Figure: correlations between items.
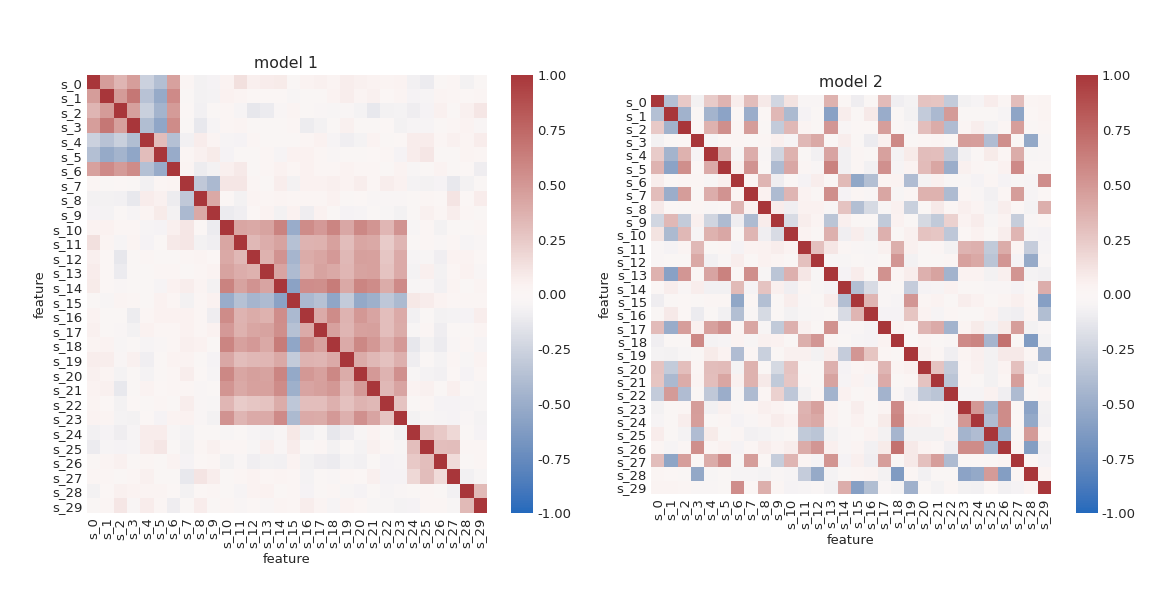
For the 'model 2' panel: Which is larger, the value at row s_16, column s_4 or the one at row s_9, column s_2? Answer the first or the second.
the first
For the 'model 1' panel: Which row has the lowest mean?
s_15
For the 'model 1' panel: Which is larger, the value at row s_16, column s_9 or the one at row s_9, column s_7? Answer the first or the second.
the first
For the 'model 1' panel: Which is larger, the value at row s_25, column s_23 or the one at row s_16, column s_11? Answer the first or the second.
the second
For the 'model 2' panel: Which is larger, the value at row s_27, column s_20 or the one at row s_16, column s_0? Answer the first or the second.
the first
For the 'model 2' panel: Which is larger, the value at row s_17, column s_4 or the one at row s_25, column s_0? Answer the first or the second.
the first
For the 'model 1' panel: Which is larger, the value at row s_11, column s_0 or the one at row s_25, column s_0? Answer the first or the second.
the first
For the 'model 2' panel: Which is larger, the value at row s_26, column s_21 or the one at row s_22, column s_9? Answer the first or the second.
the second
